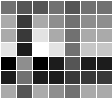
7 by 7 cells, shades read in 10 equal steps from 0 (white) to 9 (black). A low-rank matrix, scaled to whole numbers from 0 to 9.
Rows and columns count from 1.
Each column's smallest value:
1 4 0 1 5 2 2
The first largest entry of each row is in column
2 2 2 2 1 1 2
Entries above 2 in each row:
7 7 6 2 7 7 7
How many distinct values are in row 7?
4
